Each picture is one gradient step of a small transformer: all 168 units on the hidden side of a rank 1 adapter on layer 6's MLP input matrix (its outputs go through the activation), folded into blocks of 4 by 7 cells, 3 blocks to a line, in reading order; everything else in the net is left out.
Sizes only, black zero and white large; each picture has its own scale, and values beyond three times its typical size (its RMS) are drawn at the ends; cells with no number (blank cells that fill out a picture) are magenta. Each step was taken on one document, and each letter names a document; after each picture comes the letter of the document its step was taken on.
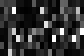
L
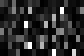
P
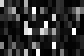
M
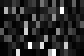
P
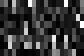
P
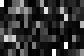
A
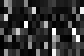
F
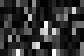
M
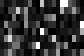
A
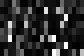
A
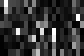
F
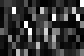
M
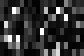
A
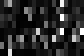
L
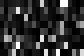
A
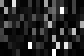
P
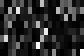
A
